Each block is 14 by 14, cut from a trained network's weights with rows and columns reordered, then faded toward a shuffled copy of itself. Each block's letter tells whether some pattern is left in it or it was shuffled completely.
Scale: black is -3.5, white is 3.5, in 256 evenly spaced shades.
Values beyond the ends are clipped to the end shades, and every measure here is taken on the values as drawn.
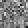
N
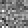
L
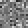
L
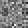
L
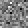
N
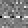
L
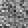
N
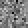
N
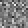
L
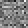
L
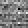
L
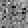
N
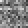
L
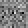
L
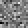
L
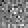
N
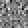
N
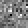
L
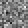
N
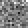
N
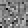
N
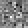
L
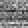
L
